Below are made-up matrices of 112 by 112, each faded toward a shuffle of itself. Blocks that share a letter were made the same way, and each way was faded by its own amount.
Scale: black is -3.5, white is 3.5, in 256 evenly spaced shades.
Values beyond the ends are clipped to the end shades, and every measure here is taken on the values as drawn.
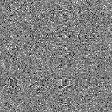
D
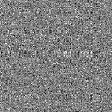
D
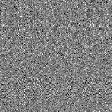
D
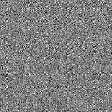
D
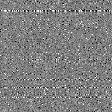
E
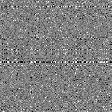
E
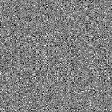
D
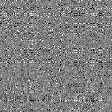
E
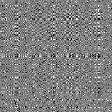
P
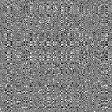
P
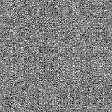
D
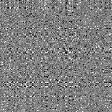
E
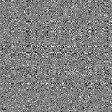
E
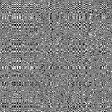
P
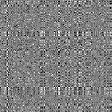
P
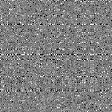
E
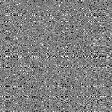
E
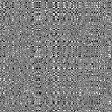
P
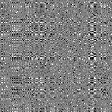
P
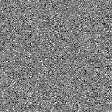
D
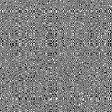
P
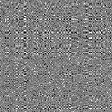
P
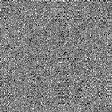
D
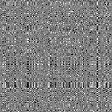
P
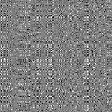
P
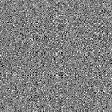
D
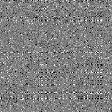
E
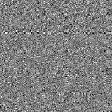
D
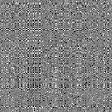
P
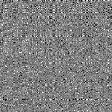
E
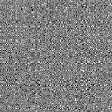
E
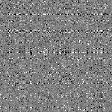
E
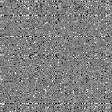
E
